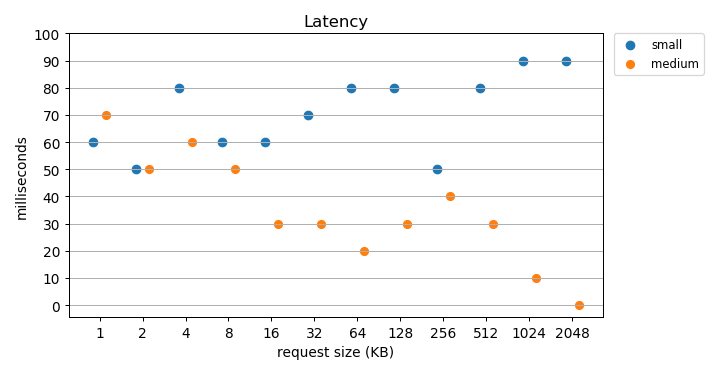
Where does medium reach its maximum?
1
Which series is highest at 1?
medium
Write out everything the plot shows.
Title: Latency
x-axis: request size (KB), ticks 1 2 4 8 16 32 64 128 256 512 1024 2048
y-axis: milliseconds, ticks 0 10 20 30 40 50 60 70 80 90 100
Legend: small, medium
Values:
small: 60 50 80 60 60 70 80 80 50 80 90 90
medium: 70 50 60 50 30 30 20 30 40 30 10 0
